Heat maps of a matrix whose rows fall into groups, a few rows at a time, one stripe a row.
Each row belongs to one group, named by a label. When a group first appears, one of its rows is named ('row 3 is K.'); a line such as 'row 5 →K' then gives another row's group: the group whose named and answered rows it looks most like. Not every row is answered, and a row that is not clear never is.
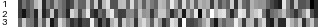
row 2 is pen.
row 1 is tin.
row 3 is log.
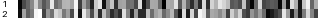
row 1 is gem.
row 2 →tin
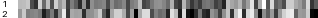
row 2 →log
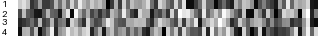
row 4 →gem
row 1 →log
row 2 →gem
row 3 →pen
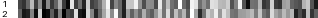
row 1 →pen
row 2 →pen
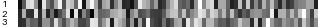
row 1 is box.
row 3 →box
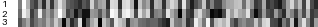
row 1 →log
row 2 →log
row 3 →box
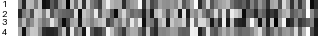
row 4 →pen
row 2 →tin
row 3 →tin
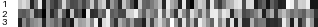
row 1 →log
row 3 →tin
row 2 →pen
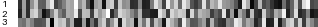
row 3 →log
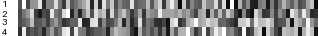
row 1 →tin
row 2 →gem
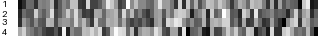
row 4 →log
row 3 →gem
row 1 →pen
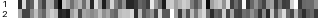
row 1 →gem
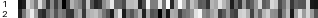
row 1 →pen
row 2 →box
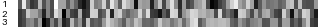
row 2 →box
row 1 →log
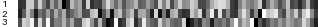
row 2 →box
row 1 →pen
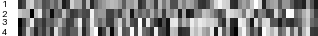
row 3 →box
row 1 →pen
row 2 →log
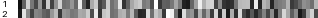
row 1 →box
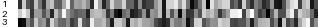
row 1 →gem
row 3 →box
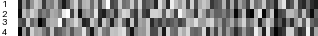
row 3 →box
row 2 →gem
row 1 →tin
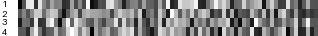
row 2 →tin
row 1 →pen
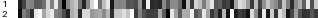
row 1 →box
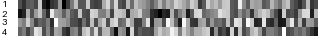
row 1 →pen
